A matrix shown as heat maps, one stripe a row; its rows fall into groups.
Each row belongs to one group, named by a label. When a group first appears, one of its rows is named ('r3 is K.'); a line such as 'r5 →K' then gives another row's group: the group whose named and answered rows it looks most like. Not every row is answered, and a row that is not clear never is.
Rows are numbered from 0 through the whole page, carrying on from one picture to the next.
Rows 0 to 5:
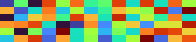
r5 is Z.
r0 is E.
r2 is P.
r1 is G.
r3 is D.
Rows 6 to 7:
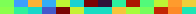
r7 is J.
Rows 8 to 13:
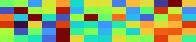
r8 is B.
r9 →J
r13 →J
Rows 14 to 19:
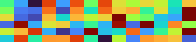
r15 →G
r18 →D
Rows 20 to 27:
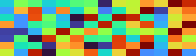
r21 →Z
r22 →D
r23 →B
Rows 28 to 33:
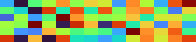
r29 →G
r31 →P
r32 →B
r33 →Z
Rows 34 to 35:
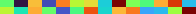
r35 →D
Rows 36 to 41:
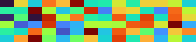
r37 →D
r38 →E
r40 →D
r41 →P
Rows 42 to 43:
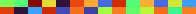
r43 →G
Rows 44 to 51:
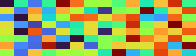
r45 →Z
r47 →B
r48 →Z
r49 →B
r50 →G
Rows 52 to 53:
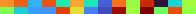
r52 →E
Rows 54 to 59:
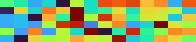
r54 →G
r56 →G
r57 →J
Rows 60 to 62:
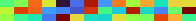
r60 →D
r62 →J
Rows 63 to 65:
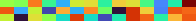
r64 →Z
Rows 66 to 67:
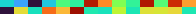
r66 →B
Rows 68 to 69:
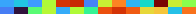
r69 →G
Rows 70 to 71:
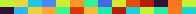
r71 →P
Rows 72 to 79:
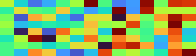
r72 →B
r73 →E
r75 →B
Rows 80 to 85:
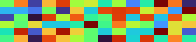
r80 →J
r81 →G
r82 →E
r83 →D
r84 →J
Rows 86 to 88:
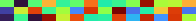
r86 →B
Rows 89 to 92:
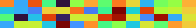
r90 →E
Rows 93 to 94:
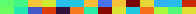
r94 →G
